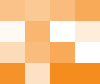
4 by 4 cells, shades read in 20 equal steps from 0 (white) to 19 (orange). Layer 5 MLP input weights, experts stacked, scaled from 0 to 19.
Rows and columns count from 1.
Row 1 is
10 9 11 14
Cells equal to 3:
1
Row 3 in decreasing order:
14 11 6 0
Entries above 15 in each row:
0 0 0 3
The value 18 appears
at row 4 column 1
